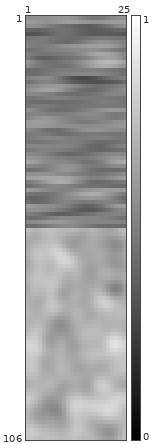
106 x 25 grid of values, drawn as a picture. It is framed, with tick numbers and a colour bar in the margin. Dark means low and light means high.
It is made of 2 by 1 panels. Panel 1,1: middling, streaked across. Panel 2,1: high, blotchy.
